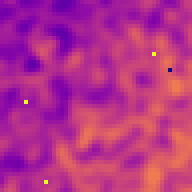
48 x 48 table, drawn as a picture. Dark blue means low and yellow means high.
There are no regular stripes. Neither half mirrors the other. Four lone cells stand out: three far higher and one far lower than their neighbours. Values rise toward the bottom right. The texture is blotchy.
